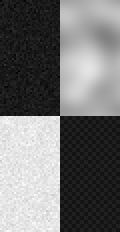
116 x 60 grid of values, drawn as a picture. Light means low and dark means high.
The table splits into 2 rows of 2 panels. Panel 1,1: very high, fine-grained, faint in contrast. Panel 1,2: low, smooth. Panel 2,1: very low, fine-grained, faint in contrast. Panel 2,2: very high, checkered, faint in contrast.
